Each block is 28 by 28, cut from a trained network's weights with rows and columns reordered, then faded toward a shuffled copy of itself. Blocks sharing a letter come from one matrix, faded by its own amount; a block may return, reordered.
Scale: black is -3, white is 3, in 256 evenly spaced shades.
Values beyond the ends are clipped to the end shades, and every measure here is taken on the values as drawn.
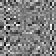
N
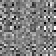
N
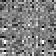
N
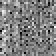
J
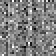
J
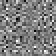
N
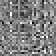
N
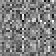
N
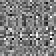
N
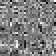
N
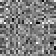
N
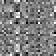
N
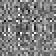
N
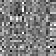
N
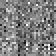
J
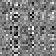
N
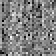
J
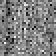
J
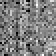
J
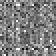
J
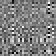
N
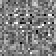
J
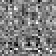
N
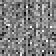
J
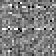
J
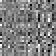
N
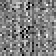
J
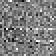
J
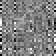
N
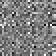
N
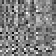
N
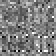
J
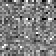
J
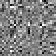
N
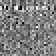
J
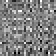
N
